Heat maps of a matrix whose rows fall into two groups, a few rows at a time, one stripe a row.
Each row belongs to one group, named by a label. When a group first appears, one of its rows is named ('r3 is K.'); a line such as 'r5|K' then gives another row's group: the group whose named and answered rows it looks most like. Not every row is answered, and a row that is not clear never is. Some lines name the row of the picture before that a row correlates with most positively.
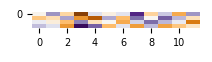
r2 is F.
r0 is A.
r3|F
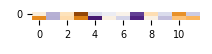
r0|A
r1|A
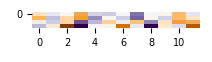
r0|A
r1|A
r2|F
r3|F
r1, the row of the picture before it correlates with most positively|1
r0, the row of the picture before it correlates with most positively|0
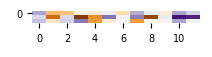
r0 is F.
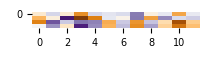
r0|A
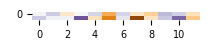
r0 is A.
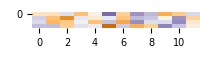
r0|A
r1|F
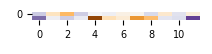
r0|F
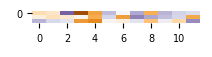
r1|F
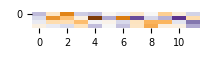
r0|F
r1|F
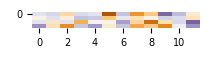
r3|F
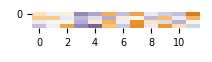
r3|F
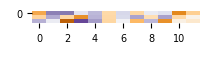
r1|A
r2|F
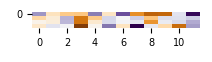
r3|A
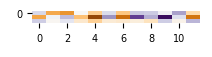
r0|F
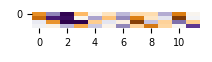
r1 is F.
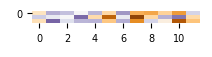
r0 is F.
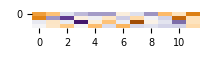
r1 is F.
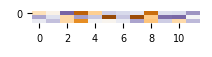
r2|A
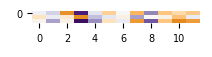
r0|F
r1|A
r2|F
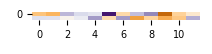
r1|F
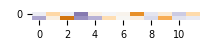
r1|F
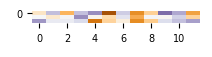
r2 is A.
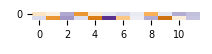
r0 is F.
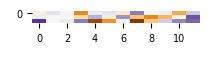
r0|A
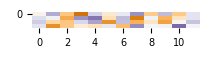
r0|A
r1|F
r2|F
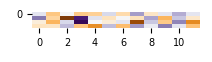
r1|F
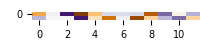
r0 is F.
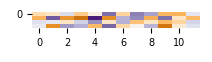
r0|A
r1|A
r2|F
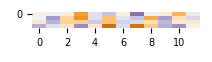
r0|A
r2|A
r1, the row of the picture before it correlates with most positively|1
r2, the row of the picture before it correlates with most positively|1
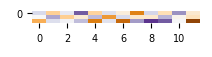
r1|A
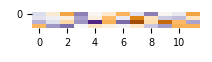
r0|F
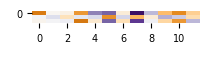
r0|A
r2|A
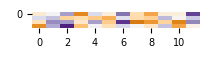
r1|A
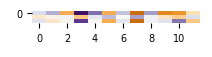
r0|F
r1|A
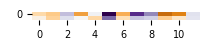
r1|A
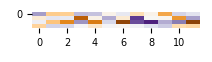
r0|F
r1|A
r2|F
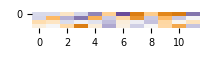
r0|F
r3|A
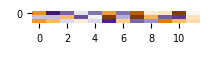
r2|A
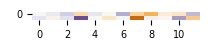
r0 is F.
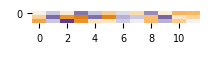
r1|A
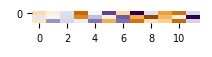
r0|A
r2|F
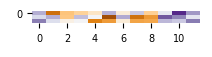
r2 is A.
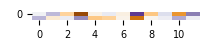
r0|A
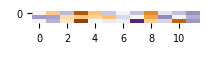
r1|A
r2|A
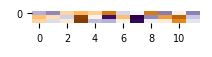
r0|A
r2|A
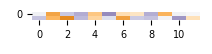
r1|F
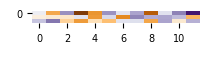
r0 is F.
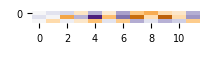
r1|F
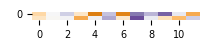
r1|A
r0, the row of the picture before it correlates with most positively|2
